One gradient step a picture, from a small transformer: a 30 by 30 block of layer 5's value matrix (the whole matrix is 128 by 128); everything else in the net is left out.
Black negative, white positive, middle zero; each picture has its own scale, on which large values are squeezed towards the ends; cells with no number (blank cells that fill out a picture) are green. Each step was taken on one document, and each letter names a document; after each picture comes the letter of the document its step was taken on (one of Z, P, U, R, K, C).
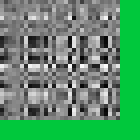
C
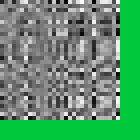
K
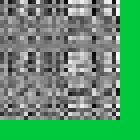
K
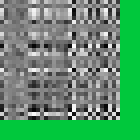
C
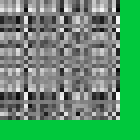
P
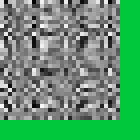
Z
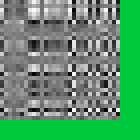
C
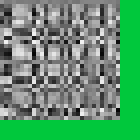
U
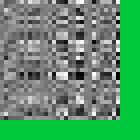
K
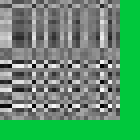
U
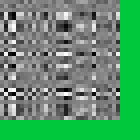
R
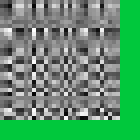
U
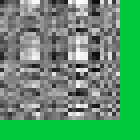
K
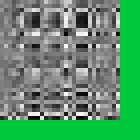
R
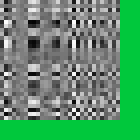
C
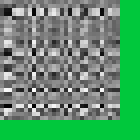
U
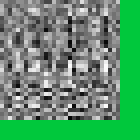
C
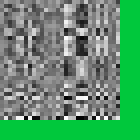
R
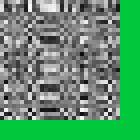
Z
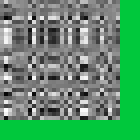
U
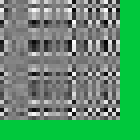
C
